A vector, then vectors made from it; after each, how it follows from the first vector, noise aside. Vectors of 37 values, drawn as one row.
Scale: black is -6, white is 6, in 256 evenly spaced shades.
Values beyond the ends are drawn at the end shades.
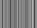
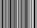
scaled up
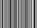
scaled up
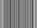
sign-scrambled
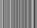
sign-scrambled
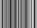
scaled up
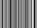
scaled up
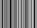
scaled up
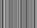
reversed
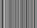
reversed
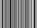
scaled up
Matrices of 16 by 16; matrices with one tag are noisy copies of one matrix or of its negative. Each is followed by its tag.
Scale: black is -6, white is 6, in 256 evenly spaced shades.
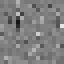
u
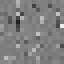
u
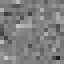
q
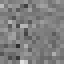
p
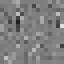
u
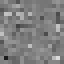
q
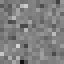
p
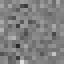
p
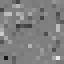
q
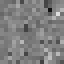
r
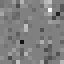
r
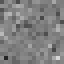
q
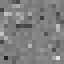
q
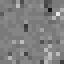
r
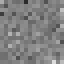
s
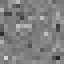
q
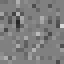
u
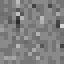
u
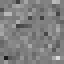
q
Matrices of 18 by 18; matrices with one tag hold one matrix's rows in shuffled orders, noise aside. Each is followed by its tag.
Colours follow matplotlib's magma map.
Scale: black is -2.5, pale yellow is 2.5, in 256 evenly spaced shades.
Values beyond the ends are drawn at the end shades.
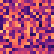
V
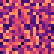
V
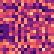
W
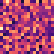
V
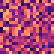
V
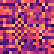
W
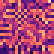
W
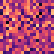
V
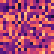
W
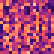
V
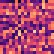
W
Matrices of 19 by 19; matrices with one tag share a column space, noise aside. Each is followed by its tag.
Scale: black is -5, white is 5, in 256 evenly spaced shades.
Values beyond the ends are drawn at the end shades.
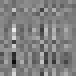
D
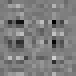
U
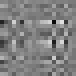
U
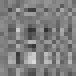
D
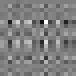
U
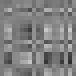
D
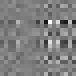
U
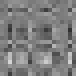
D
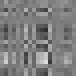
D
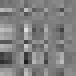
D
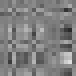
D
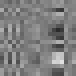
D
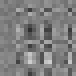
D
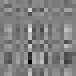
D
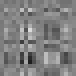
D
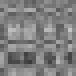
D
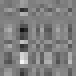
D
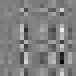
D
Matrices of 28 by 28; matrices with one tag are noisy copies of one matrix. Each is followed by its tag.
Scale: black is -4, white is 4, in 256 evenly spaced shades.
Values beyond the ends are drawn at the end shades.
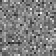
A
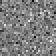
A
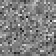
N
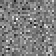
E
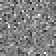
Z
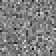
A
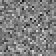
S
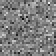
N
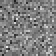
E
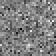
N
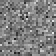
N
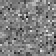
N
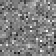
N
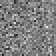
E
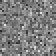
A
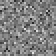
S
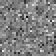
N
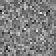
S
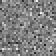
A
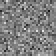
S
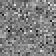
N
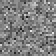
N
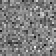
A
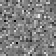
Z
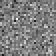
E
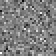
S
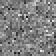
N
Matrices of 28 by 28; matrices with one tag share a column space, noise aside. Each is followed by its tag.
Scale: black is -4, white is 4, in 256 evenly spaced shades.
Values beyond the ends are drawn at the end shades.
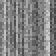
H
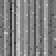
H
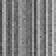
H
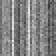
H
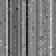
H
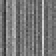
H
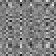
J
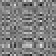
J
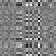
J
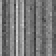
H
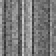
H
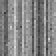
H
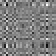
J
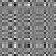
J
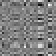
J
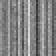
H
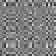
J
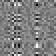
J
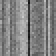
H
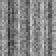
H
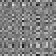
J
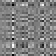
J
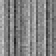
H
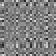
J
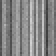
H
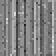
H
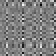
J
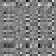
J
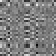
J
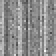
H
